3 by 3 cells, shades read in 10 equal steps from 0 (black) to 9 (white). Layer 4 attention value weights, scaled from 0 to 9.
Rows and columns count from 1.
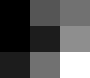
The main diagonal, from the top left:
0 1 9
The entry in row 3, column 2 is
4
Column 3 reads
4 5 9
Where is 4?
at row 1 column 3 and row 3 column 2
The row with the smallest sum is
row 2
